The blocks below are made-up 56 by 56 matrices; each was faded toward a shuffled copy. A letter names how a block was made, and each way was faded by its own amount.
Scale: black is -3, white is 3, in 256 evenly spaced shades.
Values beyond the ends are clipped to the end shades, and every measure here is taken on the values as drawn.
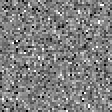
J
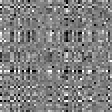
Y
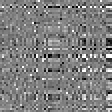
Y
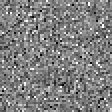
J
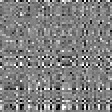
Y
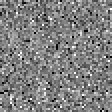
J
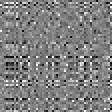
Y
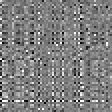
Y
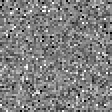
J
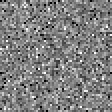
J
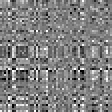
Y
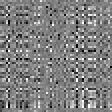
Y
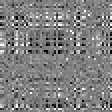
Y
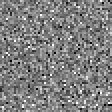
J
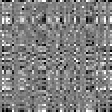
Y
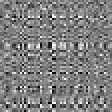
Y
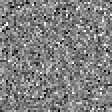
J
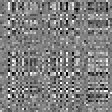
Y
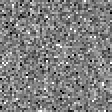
J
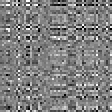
Y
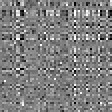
Y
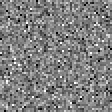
J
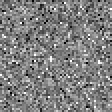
J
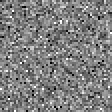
J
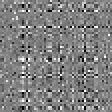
Y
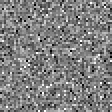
J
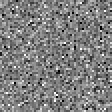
J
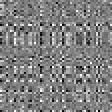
Y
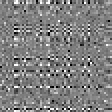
Y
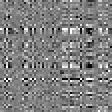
Y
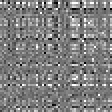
Y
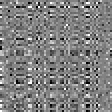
Y
